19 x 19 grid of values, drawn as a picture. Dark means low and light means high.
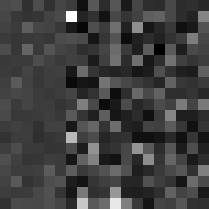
Most values sit low, with a long tail of high ones. No overall slope runs across the table. The bottom middle is the ninth with the highest average. The left part is calmer, up to a seam about 30% of the way across.
